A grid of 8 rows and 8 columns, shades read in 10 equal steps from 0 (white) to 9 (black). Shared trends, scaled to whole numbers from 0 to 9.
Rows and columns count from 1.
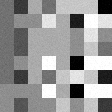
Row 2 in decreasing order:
8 5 4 4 3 1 1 0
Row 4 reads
5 6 3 3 3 4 2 5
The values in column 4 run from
0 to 5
